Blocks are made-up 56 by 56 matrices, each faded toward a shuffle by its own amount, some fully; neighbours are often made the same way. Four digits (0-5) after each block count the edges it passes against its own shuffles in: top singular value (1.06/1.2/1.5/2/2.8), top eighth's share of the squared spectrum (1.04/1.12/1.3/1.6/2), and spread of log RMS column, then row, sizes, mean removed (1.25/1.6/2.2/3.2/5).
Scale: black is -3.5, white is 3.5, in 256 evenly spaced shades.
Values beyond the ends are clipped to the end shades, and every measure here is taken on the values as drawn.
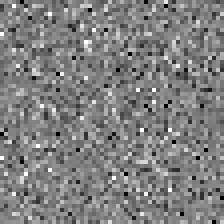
2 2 0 0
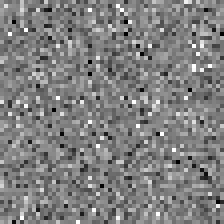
2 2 0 1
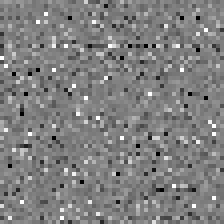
2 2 0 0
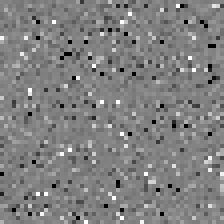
1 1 0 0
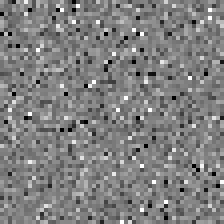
0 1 0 0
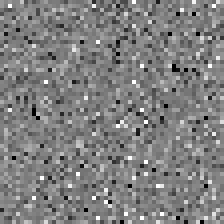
0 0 0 0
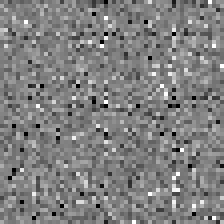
3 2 1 0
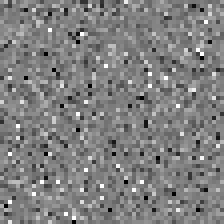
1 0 0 0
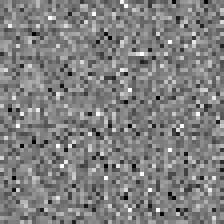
2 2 0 0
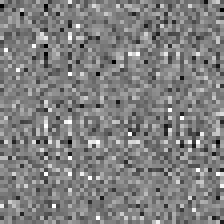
4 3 2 2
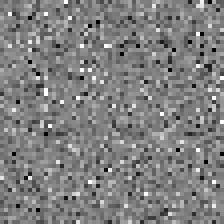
1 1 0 0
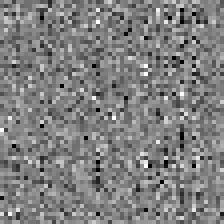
3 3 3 1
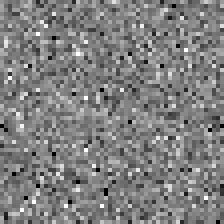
0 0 0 0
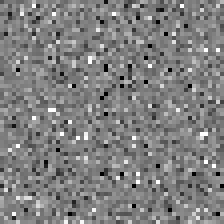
0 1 0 0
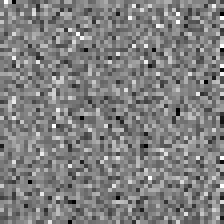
3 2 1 0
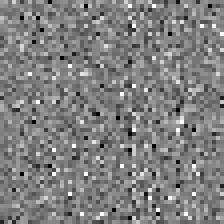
2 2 1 0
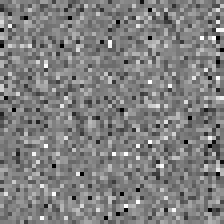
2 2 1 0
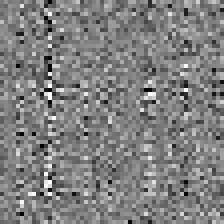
4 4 3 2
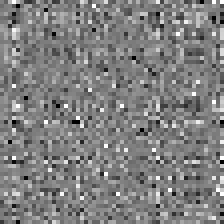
4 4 2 2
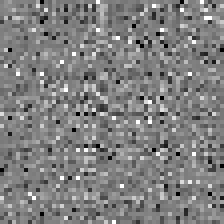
3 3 1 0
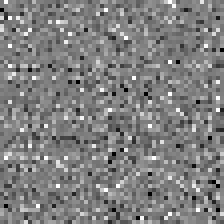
3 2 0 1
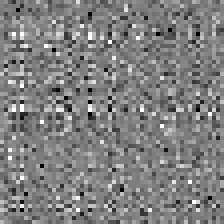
4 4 2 2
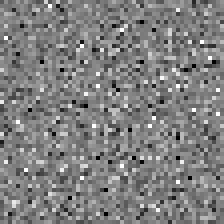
3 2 0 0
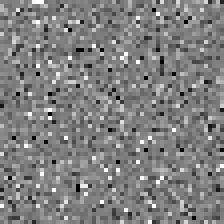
0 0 0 0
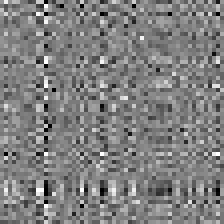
5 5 3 3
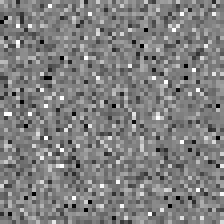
1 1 0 0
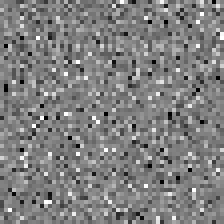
2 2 0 0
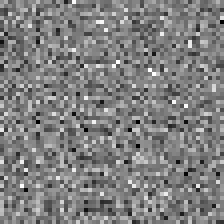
4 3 1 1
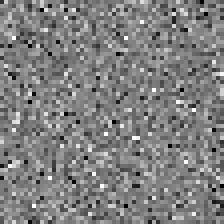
2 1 0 0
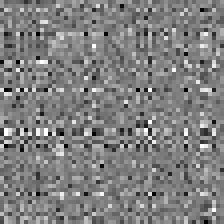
5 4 3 3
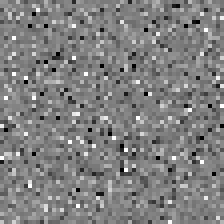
1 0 0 0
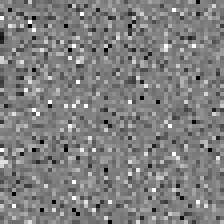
2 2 1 0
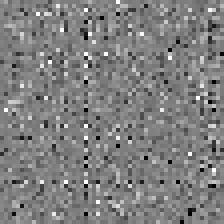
4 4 2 2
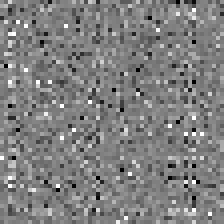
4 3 2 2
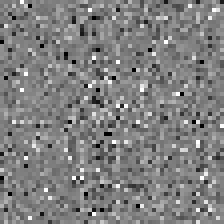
3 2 1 0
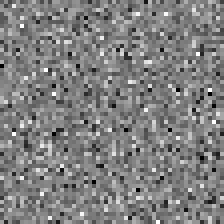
1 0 0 0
